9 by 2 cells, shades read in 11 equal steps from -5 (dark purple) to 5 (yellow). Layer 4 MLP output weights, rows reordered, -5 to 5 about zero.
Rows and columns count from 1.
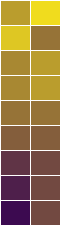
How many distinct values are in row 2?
2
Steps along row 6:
same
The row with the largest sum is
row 1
